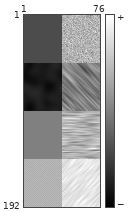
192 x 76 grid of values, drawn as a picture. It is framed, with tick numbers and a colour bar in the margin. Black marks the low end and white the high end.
It is made of 4 by 2 panels. Panel 1,1: low, flat. Panel 1,2: high, fine-grained. Panel 2,1: very low, smooth, faint in contrast. Panel 2,2: middling, slanting down to the right. Panel 3,1: middling, flat. Panel 3,2: high, streaked across. Panel 4,1: high, checkered, faint in contrast. Panel 4,2: very high, slanting up to the right, faint in contrast.
